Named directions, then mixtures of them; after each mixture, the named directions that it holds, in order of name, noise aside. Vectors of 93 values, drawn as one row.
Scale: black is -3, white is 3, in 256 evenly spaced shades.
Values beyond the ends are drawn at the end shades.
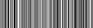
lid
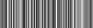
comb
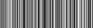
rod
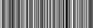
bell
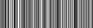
lid, rod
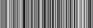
comb, rod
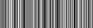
lid, rod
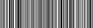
lid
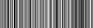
comb, lid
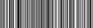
lid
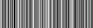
bell, lid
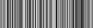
comb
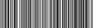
lid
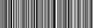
comb, rod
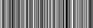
bell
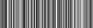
comb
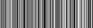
rod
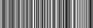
bell, comb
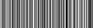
bell, rod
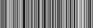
comb, rod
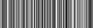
bell, comb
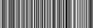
bell, comb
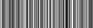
bell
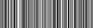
comb, lid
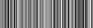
lid, rod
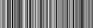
bell, comb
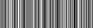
lid, rod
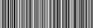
bell, lid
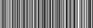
bell, rod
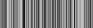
comb, rod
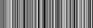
rod
